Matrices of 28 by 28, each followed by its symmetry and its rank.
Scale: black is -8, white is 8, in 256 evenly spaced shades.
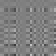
neither, rank one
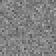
neither, full rank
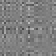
antisymmetric, rank two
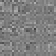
neither, rank five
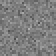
neither, full rank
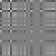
symmetric, rank one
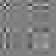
symmetric, rank one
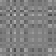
symmetric, rank one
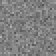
neither, full rank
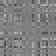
antisymmetric, rank two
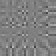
antisymmetric, rank two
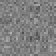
neither, rank five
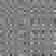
antisymmetric, rank two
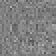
neither, rank five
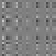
neither, rank one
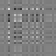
symmetric, rank one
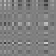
neither, rank one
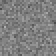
neither, full rank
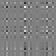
neither, rank one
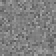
antisymmetric, full rank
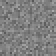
antisymmetric, full rank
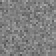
antisymmetric, full rank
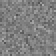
antisymmetric, full rank
